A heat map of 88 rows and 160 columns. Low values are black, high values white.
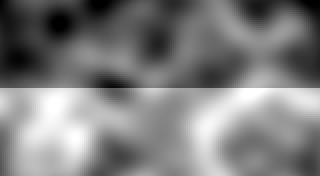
Lone odd cells: none. Average level on the scale: 50%. Seam: horizontal, 50% of the way down, the bottom part higher.
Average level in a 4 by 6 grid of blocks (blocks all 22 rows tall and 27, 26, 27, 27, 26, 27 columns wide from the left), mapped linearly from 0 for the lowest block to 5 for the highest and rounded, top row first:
0 0 1 1 2 1 | 0 2 2 2 2 1 | 5 5 3 4 5 4 | 4 4 2 4 3 2
